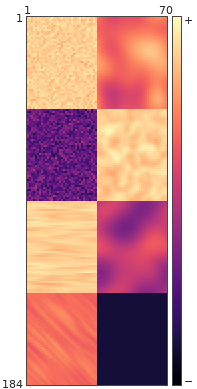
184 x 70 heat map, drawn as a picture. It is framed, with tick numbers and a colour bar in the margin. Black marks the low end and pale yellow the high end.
The table splits into 4 rows of 2 panels. Panel 1,1: very high, fine-grained, faint in contrast. Panel 1,2: high, smooth. Panel 2,1: low, fine-grained. Panel 2,2: very high, blotchy, faint in contrast. Panel 3,1: very high, streaked across, faint in contrast. Panel 3,2: middling, smooth. Panel 4,1: high, slanting down to the right, faint in contrast. Panel 4,2: very low, flat.
